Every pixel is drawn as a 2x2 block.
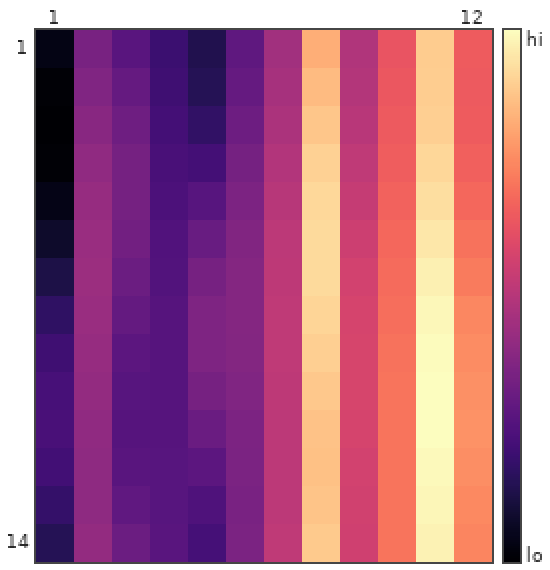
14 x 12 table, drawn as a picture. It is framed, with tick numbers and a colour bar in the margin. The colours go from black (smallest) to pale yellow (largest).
Slope: up to the right. Calmest part: bottom left. Ninth with the lowest average: top left. Grain: streaks running down.
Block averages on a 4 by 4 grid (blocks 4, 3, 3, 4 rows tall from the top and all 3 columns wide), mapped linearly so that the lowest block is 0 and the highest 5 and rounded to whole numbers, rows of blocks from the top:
0 0 3 4 | 0 1 4 5 | 1 1 4 5 | 1 1 4 5
